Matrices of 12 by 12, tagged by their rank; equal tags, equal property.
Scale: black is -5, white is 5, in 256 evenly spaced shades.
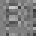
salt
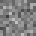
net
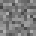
net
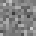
net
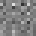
salt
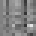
salt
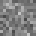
net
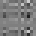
salt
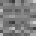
salt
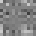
salt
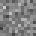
net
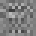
salt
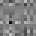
salt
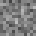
net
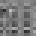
salt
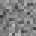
net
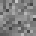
net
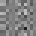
salt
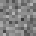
net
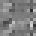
salt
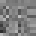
salt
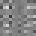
salt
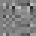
salt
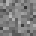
net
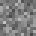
net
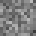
net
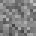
net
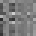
salt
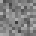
net
